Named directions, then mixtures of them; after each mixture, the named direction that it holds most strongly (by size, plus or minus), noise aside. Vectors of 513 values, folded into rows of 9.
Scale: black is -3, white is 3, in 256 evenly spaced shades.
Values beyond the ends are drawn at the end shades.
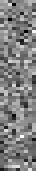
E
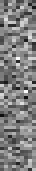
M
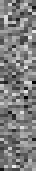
M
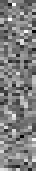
E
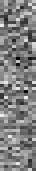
M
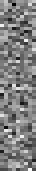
E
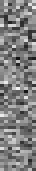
M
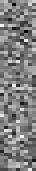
E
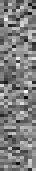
M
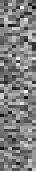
M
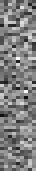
M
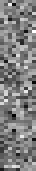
E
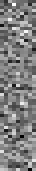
E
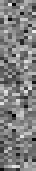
E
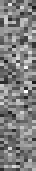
M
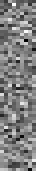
E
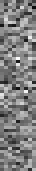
M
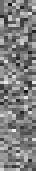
M
